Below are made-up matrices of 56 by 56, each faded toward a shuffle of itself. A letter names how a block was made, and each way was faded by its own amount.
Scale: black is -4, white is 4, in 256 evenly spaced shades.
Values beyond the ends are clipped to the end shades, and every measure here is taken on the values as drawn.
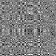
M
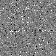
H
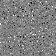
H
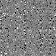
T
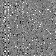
T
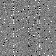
T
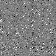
H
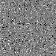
H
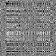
M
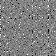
T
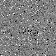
H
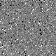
H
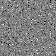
H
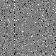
T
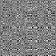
M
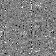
T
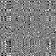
M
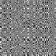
M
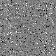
H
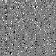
T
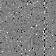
T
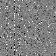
T
